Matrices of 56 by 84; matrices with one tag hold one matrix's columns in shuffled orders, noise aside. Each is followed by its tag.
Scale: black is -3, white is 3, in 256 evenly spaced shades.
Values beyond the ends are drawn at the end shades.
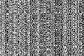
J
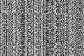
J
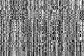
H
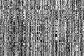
H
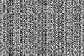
J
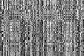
H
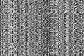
J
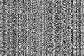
J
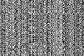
J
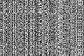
J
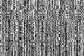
H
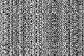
J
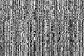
H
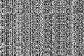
J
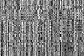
H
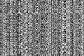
J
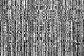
H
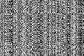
J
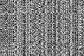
J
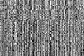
H
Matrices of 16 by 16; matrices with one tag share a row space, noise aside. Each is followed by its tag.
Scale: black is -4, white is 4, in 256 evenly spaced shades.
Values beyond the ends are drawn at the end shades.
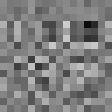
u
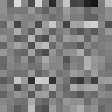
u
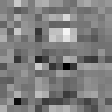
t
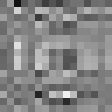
t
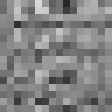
t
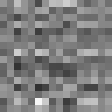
t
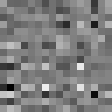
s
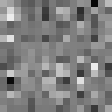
s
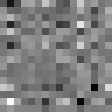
s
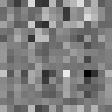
u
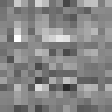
t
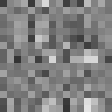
u
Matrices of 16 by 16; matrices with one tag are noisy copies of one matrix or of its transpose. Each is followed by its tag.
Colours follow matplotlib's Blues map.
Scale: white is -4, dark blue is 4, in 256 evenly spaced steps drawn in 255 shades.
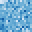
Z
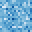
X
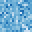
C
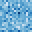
X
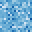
X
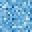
X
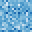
X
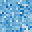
C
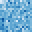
Z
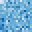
Z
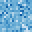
C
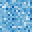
X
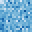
Z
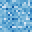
X
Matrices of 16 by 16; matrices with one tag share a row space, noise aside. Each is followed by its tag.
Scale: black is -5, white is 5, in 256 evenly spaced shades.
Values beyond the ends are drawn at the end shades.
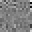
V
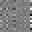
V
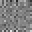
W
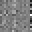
V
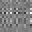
W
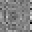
V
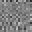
W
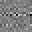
W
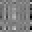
V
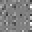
V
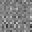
W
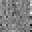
V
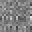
W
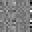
V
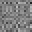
W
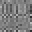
W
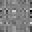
V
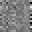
V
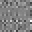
W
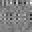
W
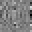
V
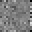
V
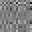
W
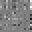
V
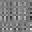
W
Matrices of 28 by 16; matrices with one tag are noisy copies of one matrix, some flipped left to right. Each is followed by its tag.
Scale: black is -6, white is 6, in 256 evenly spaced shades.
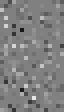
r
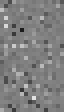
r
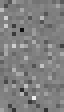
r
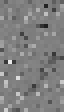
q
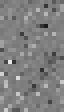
q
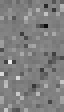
q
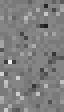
q
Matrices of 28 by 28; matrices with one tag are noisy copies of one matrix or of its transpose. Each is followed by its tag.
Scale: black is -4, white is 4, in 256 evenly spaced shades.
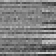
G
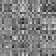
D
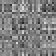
D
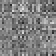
D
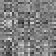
D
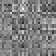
D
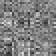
D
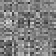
D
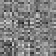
D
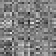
D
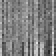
G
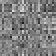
D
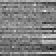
G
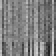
G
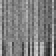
G
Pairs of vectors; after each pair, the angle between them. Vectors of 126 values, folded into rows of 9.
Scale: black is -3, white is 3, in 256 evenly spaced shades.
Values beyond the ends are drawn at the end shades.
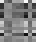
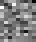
partly opposed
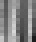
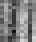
nearly opposite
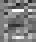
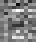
nearly parallel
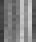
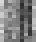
nearly opposite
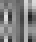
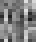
nearly parallel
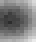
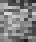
partly opposed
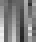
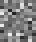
orthogonal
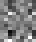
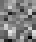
nearly opposite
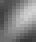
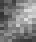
nearly parallel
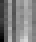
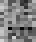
partly opposed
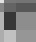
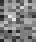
partly opposed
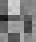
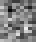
partly opposed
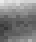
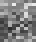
partly aligned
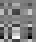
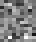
partly opposed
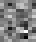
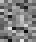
partly opposed
